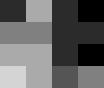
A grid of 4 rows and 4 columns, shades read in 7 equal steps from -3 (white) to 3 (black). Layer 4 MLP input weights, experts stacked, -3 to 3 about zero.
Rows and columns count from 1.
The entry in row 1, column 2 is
-1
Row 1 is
2 -1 2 3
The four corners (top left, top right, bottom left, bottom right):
2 3 -2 0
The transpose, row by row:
2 0 -1 -2 | -1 0 -1 -1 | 2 2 2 1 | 3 2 3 0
